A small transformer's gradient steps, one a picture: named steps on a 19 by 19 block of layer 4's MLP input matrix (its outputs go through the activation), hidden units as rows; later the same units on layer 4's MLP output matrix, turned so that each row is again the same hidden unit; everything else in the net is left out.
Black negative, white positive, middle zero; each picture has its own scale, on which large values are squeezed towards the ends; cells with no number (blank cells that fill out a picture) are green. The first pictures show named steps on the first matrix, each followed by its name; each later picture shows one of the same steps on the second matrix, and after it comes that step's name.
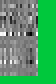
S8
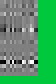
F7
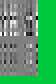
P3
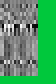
S8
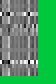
F7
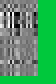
P3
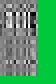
P3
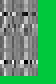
F7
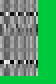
F7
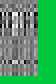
P3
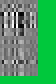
P3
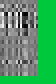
P3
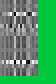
F7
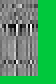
S8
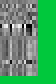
S8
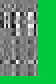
P3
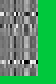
F7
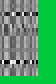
F7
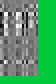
P3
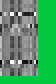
F7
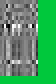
S8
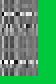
F7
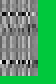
F7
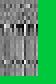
S8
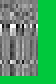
S8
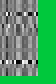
F7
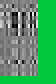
P3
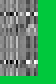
F7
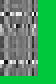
F7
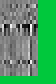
S8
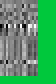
S8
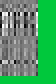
P3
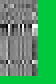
S8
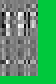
P3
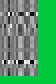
F7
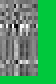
S8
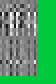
P3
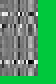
F7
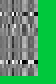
F7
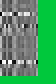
F7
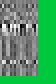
S8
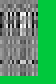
P3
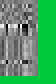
S8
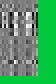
P3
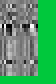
S8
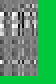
P3
